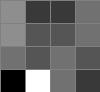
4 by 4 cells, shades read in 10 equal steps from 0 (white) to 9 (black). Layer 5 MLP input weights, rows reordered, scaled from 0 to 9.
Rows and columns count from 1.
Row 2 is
4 6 6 5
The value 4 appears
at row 1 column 1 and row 2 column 1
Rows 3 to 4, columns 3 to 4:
5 6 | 5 7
